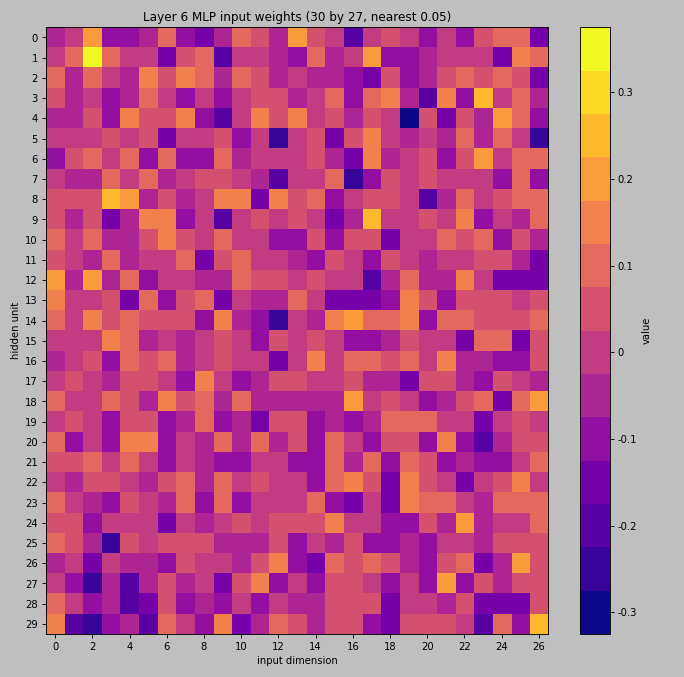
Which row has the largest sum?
14
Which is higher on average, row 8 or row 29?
row 8
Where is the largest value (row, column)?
1 2
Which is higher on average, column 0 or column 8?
column 0
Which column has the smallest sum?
18
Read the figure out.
Title: Layer 6 MLP input weights (30 by 27, nearest 0.05)
x-axis: input dimension, ticks 0 2 4 6 8 10 12 14 16 18 20 22 24 26
y-axis: hidden unit, ticks 0 1 2 3 4 5 6 7 8 9 10 11 12 13 14 15 16 17 18 19 20 21 22 23 24 25 26 27 28 29 (0 at the top)
Colour bar: value, ticks -0.3 -0.2 -0.1 0 0.1 0.2 0.3
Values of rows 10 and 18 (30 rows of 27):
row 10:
0.1 0 0.1 -0.05 -0.05 0.05 0.15 0.05 0 0.1 0 0 -0.1 -0.1 0.05 -0.1 0.05 0.05 -0.15 0 0 0.1 0.05 0.1 -0.1 0.05 -0.05
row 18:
0.1 0 0 0.1 0.05 -0.05 0.15 0.05 0.1 -0.05 0.1 -0.05 -0.05 -0.05 -0.05 -0.05 0.2 0 0.05 0 -0.1 -0.05 0.05 0.1 -0.15 0.1 0.2
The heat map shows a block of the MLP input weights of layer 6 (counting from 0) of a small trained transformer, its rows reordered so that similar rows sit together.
